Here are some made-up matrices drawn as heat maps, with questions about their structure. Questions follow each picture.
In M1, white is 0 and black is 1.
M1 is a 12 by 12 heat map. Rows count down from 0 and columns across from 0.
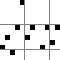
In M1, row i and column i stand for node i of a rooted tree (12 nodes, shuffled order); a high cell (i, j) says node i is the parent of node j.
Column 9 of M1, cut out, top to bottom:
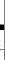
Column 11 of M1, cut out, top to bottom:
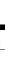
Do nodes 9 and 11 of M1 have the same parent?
yes
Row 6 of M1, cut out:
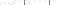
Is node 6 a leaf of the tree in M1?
yes
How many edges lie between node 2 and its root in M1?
5
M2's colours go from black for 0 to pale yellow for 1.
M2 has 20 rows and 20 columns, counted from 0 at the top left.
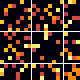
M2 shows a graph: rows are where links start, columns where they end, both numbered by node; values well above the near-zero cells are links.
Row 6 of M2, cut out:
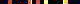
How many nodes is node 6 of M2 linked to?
5
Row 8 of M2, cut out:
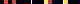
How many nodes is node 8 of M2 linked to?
5
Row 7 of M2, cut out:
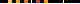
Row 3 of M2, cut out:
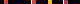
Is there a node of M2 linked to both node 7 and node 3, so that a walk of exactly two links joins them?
no
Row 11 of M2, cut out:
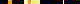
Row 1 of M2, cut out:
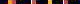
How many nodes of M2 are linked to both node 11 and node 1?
2
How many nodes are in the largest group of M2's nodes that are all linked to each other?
5
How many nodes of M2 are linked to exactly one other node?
0
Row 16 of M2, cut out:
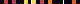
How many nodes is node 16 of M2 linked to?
7
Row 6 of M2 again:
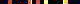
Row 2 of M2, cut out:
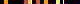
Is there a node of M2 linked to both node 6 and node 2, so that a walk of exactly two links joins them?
yes
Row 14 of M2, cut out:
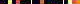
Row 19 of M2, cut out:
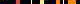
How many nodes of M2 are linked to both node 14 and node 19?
4
